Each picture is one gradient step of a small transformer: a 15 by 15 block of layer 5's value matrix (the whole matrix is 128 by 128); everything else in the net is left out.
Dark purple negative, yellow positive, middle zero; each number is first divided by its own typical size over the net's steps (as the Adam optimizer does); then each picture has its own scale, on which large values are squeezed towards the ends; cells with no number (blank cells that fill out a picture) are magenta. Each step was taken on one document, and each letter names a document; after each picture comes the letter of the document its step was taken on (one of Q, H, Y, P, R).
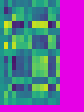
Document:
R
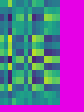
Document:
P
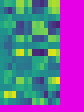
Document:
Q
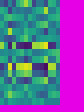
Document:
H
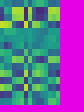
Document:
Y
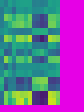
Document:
H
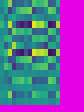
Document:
R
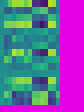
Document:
Q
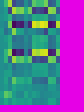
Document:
R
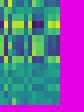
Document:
P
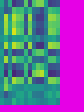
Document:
Y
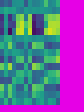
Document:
P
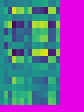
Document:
R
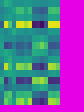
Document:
Q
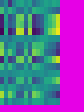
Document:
P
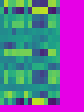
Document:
Q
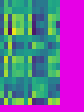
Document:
P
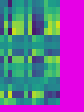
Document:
P
